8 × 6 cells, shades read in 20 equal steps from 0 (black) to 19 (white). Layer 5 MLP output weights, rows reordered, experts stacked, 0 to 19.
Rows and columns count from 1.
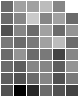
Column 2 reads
12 10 10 8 11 7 6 0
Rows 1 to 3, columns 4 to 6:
14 10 19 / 10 12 8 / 12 8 11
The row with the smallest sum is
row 8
